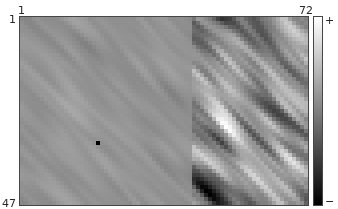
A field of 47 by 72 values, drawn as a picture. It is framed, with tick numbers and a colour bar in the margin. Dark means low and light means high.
A vertical seam about 60% of the way across splits the table, and the left part is calmer. Neither half mirrors the other. One lone cell stands out, far lower than its neighbours. There is no overall slope. The grain runs diagonally down to the right.
